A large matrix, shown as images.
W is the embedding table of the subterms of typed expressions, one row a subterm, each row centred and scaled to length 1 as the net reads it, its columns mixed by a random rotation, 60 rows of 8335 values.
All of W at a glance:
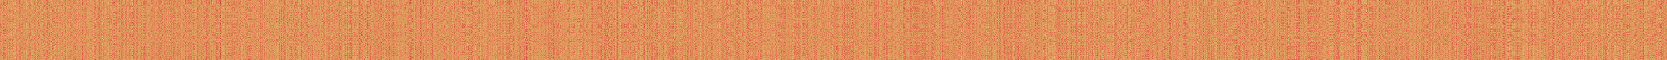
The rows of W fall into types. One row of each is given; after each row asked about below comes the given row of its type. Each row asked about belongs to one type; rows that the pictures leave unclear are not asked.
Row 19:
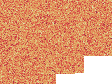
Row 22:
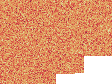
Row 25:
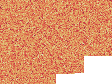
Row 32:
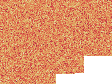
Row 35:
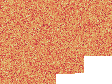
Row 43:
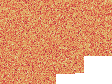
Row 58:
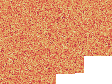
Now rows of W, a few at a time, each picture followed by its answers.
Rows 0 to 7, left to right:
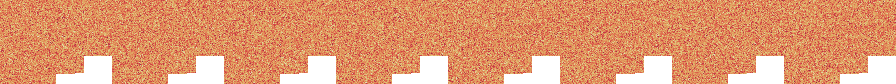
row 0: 58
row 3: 58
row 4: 32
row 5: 35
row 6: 25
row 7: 32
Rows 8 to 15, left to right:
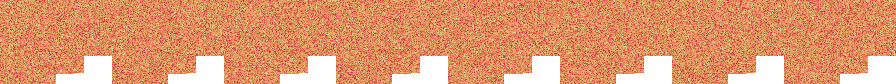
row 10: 43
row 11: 43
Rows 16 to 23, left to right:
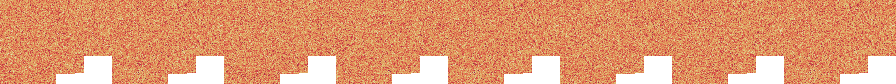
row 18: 22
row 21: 43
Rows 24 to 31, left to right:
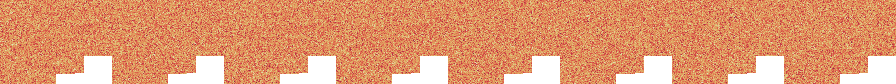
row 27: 32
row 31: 58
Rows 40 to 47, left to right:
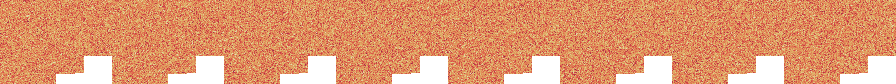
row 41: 32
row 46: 19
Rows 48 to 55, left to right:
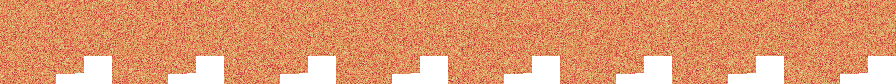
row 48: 43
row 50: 58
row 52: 32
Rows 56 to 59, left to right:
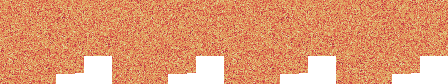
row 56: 58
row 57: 43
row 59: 19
